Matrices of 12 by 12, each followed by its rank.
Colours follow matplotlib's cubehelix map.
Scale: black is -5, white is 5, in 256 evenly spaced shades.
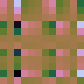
one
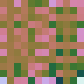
two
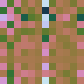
two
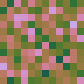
full rank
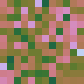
full rank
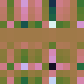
one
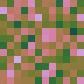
full rank
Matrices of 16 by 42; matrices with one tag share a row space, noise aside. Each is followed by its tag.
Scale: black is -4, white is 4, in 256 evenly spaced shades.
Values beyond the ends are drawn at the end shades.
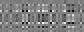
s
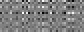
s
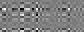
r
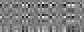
s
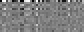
r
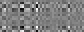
r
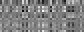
s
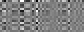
r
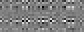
s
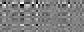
r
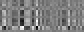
r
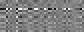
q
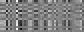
q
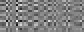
q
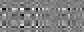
r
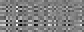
q
